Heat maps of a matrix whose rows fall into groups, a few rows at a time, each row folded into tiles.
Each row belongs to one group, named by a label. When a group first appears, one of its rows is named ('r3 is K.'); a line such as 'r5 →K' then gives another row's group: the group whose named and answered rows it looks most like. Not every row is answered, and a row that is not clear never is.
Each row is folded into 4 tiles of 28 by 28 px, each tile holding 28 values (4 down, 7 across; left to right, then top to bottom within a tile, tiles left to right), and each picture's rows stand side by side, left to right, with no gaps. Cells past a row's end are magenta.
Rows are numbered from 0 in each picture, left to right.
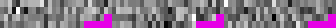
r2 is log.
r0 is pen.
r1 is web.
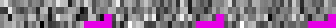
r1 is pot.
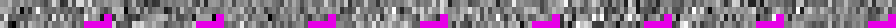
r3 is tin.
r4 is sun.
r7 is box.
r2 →pot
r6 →box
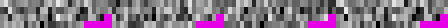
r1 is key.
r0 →log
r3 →log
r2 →web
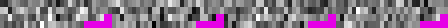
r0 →sun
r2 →pot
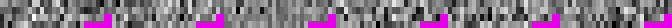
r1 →key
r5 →web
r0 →pot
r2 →pen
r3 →log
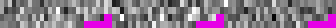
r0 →tin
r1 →sun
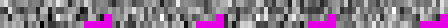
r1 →sun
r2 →pot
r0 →log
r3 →tin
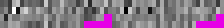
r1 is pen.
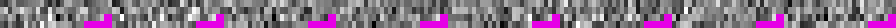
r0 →sun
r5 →pot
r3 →web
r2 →log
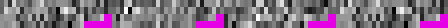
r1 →box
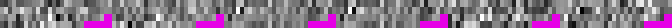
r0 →sun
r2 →box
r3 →box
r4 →pot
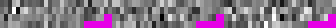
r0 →box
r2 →sun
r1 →log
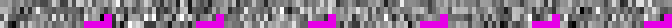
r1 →pot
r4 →web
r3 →sun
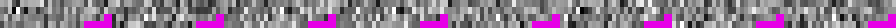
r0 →pen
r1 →pot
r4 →sun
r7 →sun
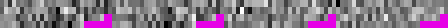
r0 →web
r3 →sun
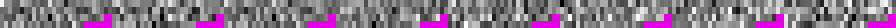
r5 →sun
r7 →key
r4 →pot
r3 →web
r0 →log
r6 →tin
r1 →log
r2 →log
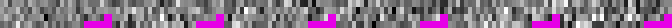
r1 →sun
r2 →box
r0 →pot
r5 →pot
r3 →web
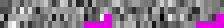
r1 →log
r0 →box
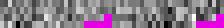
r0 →key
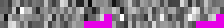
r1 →sun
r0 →box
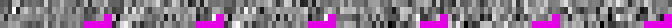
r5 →log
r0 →box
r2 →box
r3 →web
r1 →box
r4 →key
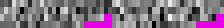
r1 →log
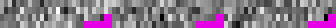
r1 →log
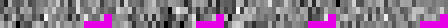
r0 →key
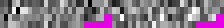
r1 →sun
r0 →box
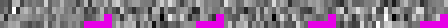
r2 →log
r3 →sun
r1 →log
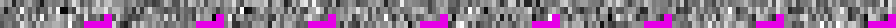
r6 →tin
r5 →log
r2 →pen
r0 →tin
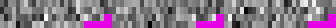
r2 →pen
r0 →key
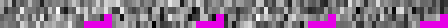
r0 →tin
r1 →log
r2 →pot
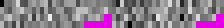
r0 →sun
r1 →key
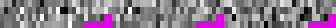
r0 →tin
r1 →pen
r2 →log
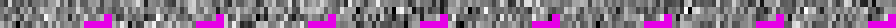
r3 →web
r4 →pen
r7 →box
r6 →box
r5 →web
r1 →key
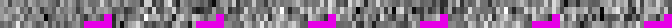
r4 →tin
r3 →web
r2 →tin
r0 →pot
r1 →pot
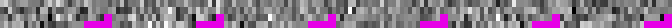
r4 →sun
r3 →box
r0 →log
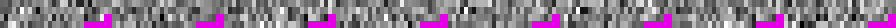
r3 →sun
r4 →pen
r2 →tin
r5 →pen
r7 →key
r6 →tin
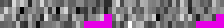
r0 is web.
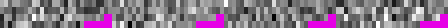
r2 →log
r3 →sun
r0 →pot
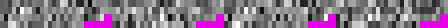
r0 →box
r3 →pot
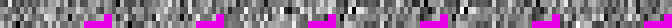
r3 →box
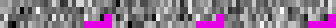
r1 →key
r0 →pen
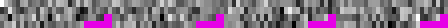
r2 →web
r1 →log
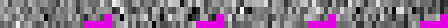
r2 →pen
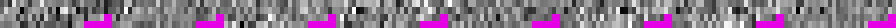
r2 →key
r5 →tin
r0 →web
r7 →pen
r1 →box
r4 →log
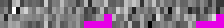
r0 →box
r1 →web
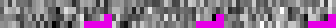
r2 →tin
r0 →web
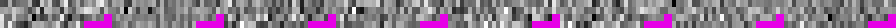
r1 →pen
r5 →key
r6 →sun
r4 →tin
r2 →pot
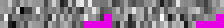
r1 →sun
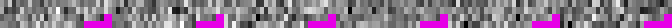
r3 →pen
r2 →key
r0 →tin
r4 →key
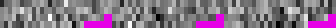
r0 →sun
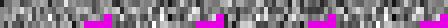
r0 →sun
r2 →pot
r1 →sun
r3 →sun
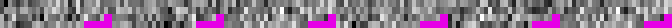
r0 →key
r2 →tin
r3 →key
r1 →web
